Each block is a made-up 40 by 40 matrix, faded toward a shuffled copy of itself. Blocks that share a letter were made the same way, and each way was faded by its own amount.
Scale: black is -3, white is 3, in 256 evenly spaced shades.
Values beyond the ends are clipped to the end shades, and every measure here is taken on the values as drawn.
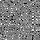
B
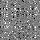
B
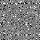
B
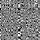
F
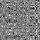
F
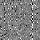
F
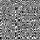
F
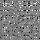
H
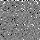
B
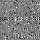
B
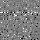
B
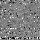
H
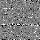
H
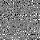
H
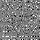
H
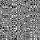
F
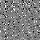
B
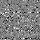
H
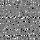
H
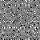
B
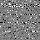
H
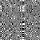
F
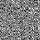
B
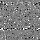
H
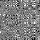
F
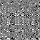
H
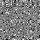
H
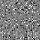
B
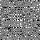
H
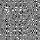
F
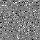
H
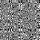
F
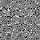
B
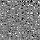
B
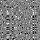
F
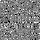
B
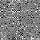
B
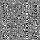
F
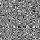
B
